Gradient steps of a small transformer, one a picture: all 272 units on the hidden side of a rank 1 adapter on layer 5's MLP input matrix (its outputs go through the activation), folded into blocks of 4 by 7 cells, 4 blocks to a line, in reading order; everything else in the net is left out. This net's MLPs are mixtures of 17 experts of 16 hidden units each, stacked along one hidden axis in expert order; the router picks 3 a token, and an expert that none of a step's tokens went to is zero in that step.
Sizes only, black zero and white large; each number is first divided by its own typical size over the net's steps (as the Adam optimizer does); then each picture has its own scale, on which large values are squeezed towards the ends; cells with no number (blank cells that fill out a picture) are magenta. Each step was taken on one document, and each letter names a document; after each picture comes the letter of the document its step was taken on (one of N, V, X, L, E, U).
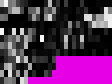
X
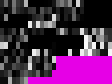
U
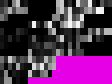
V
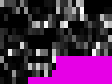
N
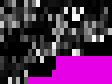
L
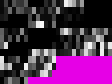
U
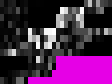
N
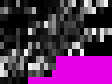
V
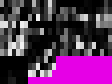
X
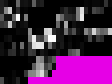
N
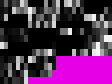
U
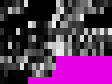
V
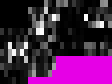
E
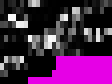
L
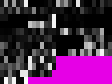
U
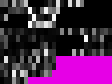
U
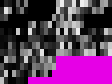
V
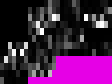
E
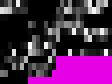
V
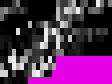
V
